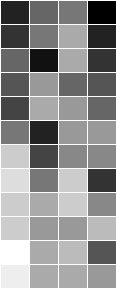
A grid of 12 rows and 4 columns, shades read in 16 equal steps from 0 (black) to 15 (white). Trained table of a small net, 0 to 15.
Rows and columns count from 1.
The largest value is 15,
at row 11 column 1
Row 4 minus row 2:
2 2 -4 3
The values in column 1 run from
2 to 15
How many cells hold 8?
3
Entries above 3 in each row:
2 2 2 4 4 3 4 3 4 4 4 4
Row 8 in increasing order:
3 7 12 13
